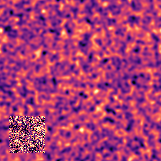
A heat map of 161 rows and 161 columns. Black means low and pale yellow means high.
Roughest part: bottom left. Mirror symmetry: none. Odd patch: rougher, in the bottom left. Average level on the scale: 50%.
